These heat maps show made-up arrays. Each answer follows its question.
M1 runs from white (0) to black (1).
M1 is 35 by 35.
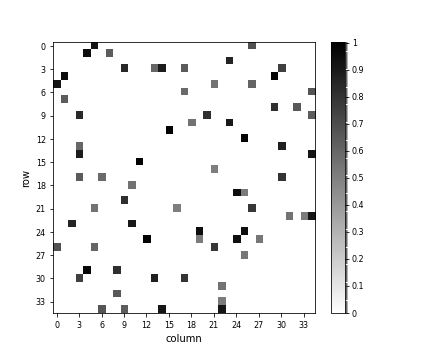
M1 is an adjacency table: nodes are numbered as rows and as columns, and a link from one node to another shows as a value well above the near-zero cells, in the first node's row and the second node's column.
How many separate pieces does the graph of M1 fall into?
7
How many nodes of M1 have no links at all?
1
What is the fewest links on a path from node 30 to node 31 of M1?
5
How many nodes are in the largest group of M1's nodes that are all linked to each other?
3
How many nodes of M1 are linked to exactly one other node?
12
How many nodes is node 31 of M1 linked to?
1
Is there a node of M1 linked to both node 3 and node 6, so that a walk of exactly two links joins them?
yes
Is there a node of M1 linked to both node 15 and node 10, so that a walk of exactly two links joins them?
no
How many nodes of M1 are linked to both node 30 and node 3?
2
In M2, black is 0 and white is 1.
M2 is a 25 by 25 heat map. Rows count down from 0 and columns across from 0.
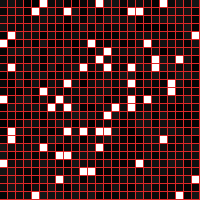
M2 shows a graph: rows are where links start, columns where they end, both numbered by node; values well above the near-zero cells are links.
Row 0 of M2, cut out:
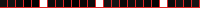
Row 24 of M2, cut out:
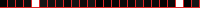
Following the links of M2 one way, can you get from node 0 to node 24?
yes
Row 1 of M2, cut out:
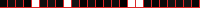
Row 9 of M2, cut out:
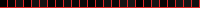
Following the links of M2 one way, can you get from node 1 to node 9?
no
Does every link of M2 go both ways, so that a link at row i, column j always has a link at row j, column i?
yes
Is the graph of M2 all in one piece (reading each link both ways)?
no
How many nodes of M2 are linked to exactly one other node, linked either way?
2
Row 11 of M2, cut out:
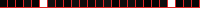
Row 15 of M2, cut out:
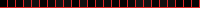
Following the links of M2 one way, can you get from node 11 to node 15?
no
